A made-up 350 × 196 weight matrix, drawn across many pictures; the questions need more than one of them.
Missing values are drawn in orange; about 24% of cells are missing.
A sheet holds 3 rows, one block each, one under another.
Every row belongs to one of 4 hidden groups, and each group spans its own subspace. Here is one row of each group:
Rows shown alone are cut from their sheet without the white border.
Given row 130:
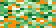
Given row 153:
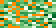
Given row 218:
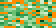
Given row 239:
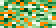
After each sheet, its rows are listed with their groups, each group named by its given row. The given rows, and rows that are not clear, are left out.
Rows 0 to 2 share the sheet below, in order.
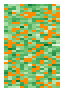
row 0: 153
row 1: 239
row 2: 218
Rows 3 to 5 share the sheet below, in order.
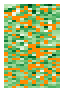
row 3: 153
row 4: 130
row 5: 218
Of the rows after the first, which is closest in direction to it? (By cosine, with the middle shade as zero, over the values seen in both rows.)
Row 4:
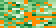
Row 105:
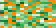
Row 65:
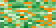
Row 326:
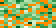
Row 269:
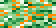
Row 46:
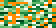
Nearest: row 65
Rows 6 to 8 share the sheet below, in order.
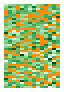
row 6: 218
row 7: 153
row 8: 153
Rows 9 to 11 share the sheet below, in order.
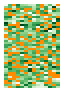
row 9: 153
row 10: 153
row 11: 239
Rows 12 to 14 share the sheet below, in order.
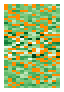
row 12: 153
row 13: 239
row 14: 130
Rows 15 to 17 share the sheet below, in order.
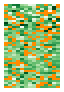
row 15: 153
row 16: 130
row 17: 130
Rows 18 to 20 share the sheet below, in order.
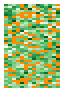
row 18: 239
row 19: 239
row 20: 130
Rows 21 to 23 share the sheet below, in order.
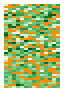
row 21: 218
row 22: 130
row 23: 218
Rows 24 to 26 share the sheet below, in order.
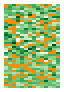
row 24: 239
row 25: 130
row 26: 218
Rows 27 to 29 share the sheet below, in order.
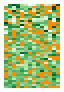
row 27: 153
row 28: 153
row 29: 218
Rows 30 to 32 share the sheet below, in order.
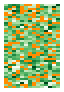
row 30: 153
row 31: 130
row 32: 153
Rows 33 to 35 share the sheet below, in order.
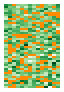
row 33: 239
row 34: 130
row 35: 153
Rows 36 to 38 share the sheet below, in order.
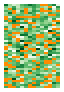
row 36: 153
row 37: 130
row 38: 130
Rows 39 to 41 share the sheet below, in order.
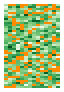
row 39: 239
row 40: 239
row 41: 239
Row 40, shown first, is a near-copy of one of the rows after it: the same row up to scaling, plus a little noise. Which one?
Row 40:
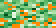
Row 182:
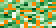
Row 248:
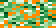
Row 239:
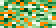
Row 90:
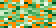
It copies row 182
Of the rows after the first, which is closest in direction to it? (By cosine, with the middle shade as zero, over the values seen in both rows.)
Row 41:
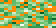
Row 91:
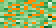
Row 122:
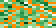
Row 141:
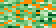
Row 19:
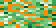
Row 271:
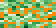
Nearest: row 19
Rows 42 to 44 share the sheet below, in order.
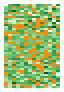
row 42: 153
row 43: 218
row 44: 239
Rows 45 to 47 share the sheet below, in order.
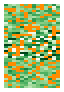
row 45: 153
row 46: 153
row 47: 130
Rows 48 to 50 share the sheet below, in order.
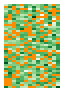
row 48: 218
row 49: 153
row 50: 239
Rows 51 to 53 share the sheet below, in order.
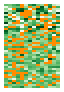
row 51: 130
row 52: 153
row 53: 218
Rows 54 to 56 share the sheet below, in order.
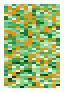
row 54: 239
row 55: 239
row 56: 239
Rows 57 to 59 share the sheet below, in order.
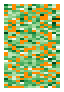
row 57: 218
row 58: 153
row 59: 153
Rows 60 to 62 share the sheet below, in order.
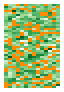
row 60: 239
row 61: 130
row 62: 239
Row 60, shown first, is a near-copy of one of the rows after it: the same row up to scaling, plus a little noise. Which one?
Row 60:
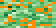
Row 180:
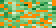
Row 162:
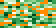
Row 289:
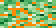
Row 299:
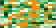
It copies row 162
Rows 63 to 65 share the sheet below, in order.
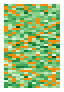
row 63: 218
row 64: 239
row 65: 130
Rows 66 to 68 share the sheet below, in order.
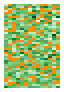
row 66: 218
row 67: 153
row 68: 239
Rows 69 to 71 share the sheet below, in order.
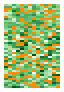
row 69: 239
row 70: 130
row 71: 218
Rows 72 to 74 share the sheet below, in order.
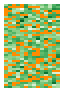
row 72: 130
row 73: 239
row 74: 239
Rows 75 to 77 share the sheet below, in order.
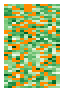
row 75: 239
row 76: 239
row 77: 239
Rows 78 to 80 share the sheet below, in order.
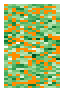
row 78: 130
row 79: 239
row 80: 130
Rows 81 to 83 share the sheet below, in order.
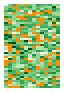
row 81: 153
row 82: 130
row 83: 130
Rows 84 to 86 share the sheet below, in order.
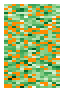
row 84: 130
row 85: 239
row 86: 239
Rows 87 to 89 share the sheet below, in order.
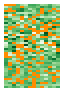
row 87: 130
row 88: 218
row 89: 239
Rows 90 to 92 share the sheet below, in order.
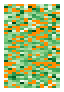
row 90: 239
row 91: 153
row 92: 153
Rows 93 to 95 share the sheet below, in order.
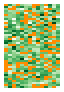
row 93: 218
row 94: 239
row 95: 239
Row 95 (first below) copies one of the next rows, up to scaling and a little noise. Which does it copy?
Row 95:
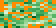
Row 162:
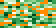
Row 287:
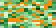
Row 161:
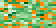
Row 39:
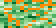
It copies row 39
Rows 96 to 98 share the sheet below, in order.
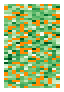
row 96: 239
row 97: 239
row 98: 218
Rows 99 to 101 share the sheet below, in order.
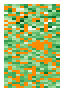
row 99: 130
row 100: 239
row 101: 239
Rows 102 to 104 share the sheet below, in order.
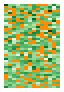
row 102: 153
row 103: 153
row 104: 153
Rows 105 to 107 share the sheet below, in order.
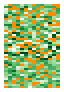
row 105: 218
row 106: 153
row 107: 130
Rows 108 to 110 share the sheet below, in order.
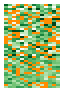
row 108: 218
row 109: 130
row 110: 239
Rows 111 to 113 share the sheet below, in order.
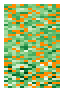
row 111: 130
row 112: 130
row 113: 130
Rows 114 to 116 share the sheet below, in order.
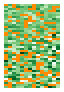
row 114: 218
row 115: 153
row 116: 153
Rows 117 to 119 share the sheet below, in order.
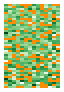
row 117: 218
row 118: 153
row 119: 153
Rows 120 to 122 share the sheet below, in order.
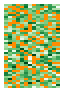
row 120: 239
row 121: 130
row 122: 239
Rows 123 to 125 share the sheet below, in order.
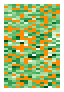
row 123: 130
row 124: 130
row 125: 153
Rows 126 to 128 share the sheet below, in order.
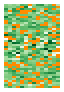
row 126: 239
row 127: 218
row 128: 130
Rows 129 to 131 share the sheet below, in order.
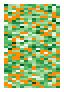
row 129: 153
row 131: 239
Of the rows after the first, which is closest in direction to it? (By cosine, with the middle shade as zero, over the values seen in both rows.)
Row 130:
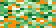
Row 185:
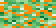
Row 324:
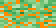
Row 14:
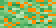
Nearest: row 14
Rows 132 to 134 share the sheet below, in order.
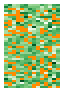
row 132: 130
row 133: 218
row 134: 153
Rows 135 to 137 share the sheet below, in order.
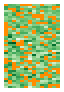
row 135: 153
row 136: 130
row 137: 130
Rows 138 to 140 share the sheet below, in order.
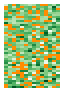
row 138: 153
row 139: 218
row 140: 218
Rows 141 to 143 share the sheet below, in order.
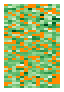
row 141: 218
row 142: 239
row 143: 130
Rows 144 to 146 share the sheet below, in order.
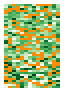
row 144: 218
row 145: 239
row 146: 130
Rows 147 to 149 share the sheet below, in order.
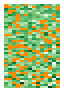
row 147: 239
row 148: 218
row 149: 153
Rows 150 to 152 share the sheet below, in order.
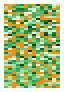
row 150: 130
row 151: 218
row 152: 218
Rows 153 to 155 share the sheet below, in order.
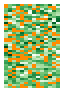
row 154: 239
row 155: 130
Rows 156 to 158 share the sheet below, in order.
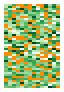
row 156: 218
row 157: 153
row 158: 153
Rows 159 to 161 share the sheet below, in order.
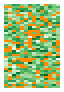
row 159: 130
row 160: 239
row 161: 239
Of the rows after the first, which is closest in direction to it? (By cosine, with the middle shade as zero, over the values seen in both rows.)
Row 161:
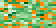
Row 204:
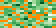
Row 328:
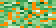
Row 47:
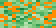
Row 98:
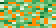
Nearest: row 98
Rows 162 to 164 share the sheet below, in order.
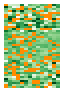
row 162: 239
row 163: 130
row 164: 153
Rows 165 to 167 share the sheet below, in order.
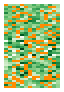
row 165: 130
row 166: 130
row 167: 130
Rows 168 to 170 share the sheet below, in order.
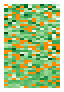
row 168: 239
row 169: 153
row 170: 239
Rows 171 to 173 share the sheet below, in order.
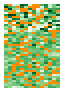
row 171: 130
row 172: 218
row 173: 218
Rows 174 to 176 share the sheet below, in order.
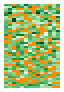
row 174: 239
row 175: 218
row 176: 130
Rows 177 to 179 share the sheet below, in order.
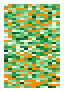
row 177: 218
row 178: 130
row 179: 153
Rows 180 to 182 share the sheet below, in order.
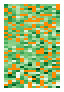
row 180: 239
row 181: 218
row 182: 239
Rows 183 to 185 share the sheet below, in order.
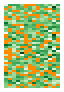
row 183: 153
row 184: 153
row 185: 218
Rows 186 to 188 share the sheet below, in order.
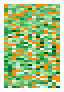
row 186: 218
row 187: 218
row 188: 239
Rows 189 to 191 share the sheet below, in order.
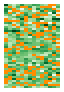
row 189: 218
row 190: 239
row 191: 218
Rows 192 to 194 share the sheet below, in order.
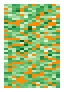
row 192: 130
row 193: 130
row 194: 153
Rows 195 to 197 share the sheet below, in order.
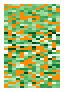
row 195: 153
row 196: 153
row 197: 130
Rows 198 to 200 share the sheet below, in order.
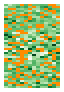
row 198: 239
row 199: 130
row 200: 153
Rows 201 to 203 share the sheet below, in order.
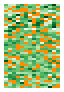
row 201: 239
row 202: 218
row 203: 153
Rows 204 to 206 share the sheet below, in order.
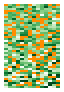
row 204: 218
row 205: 130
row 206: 153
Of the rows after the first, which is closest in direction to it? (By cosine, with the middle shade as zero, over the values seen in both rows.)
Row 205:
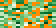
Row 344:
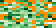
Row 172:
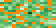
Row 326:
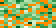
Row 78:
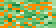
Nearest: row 326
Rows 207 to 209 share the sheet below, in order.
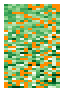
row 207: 239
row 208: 153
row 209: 218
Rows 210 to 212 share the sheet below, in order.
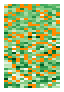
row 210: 218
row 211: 218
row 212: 130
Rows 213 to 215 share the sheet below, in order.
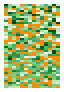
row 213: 153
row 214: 239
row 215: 218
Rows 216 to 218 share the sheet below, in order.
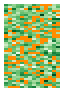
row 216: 218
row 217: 218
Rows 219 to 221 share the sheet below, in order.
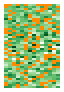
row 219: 239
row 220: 218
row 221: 239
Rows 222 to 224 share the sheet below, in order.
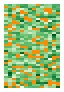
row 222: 130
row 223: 153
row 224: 239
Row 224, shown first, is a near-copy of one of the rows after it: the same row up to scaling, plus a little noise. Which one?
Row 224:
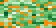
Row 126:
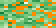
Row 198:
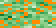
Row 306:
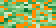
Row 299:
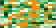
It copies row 299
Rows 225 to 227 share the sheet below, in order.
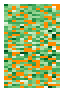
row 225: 153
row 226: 153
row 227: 153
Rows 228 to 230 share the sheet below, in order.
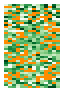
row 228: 218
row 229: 153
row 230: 153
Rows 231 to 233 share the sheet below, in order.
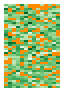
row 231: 218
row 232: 130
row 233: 239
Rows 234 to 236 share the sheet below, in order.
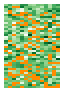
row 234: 130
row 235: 239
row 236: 130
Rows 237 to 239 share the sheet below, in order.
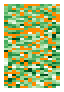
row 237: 153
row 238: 153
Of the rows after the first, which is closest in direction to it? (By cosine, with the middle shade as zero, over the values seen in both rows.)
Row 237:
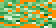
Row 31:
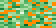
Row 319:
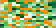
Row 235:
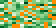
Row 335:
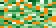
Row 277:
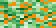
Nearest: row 31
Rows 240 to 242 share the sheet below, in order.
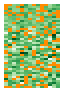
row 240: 130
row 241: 153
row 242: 153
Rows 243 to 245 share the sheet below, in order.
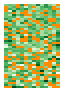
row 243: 130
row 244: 239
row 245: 218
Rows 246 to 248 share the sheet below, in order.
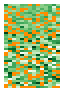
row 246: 153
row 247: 153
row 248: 239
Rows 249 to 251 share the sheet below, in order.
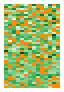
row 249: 218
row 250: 153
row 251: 130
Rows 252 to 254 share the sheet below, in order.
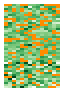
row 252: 239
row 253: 130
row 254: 239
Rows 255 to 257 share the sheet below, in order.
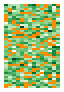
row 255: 153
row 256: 218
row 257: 218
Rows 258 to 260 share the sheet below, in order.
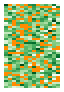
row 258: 153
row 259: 239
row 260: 218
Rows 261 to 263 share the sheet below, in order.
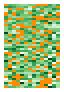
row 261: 218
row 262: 153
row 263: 153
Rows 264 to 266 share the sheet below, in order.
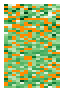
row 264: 218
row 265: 153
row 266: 153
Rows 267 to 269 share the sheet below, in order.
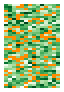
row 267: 130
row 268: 239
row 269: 239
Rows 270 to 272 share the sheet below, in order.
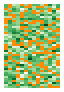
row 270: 218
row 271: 130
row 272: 130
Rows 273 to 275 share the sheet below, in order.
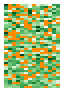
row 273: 153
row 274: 153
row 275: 218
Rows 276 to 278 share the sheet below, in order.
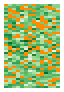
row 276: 130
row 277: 130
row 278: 239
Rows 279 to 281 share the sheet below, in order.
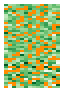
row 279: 218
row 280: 153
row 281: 239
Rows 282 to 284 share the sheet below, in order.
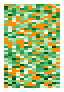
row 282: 239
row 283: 218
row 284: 130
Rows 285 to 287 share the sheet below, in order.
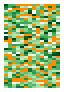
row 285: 153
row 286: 218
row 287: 239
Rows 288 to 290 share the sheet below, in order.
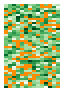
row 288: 239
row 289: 239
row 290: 153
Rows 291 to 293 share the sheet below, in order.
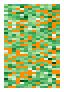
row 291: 130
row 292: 153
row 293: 153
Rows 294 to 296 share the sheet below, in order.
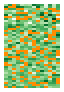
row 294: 218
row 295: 239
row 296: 218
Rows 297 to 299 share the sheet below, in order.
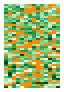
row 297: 130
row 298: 153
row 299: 239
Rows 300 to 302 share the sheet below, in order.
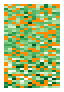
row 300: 218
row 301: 218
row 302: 130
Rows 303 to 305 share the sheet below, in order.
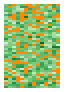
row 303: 130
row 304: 218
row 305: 130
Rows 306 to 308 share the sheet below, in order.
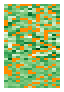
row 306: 239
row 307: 239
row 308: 130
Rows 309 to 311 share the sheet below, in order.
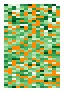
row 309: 153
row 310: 218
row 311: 218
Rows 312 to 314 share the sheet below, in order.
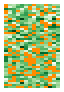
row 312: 218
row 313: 130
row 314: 153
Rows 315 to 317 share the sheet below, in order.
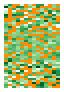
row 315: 218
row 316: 218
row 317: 239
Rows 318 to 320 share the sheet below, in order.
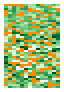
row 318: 239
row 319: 130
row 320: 130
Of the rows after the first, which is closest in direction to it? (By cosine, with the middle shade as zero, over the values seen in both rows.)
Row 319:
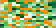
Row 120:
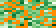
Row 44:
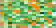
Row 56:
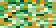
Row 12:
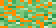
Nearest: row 44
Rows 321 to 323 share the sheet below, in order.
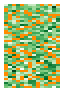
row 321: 153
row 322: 130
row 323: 130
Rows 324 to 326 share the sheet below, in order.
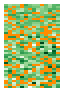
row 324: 130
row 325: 218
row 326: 130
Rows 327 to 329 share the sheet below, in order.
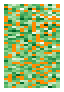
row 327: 218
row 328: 218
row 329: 153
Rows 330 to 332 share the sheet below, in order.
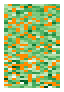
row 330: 130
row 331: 218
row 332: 153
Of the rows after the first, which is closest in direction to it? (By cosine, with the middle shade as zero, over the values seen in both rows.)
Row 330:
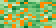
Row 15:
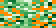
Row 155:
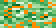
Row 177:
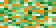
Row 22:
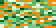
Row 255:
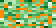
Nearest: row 177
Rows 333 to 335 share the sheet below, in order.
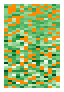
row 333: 239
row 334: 130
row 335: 218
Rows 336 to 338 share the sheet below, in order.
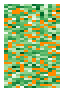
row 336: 218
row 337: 153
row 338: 239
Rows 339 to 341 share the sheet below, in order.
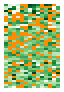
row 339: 153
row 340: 218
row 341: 218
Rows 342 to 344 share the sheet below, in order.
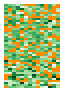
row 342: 130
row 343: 130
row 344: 153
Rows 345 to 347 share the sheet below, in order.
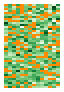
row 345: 153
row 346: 218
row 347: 239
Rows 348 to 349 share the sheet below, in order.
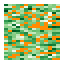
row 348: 218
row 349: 130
